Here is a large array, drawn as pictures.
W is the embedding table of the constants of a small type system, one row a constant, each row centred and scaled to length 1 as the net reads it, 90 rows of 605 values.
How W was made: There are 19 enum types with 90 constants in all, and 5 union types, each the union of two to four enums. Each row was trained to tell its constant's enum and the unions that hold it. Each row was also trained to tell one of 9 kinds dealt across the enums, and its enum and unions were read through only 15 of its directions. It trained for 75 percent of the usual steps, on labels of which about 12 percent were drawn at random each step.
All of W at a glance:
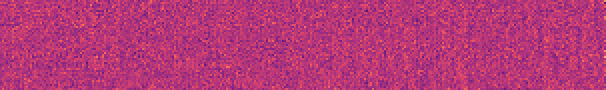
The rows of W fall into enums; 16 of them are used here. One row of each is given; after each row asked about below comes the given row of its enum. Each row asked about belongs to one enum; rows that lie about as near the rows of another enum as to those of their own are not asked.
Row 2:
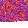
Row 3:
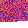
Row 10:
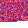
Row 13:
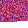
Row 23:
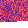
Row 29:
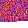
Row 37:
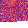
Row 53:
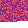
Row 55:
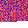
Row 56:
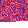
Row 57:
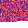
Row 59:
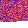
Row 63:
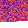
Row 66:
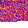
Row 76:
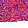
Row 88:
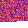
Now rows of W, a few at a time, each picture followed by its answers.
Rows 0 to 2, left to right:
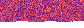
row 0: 37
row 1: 59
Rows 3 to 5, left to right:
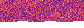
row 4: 13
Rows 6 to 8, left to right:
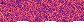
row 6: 29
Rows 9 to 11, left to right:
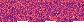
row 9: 2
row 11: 10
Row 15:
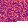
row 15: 10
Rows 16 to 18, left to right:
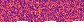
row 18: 13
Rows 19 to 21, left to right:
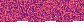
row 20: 63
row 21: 3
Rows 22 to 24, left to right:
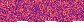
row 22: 59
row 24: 2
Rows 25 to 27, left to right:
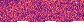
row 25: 66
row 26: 3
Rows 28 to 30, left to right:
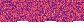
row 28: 53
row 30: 63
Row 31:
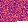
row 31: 13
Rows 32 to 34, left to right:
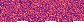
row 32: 57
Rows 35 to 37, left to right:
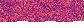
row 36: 53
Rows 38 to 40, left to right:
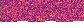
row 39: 13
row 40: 88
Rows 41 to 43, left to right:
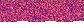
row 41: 53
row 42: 2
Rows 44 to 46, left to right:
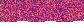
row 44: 55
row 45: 63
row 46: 63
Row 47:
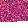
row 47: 76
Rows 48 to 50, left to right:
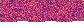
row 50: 37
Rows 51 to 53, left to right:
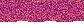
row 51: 88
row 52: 10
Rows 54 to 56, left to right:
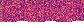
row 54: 55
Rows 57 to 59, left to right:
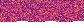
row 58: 63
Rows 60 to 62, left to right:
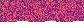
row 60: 13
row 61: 53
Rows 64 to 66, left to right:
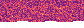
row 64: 2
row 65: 66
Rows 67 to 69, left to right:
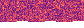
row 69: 59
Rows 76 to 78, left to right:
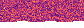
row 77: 10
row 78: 66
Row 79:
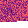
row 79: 23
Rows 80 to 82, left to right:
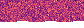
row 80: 66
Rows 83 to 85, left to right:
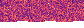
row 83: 66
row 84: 2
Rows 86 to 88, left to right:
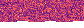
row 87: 59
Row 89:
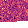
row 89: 76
